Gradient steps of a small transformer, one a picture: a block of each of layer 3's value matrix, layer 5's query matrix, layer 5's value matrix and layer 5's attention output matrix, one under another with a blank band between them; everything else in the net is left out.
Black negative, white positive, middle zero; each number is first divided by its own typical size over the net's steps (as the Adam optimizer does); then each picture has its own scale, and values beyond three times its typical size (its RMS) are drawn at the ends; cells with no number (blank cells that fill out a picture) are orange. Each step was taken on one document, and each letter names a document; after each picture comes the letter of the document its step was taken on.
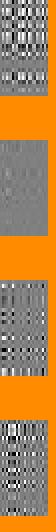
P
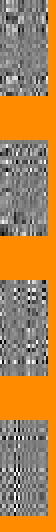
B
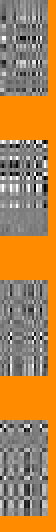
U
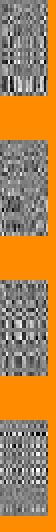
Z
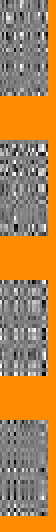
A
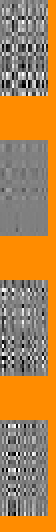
P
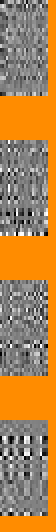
U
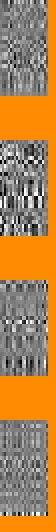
Z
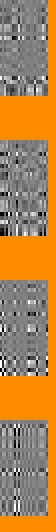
B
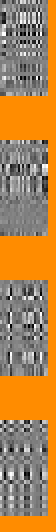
U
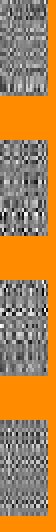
Z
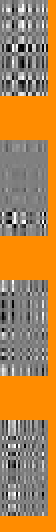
P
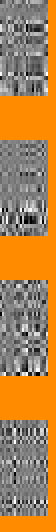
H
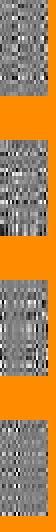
B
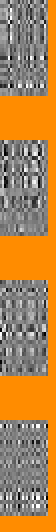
Z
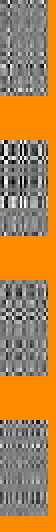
Z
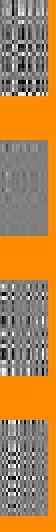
P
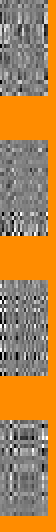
A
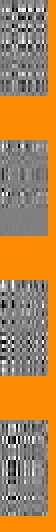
P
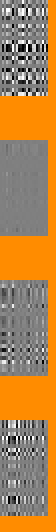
P
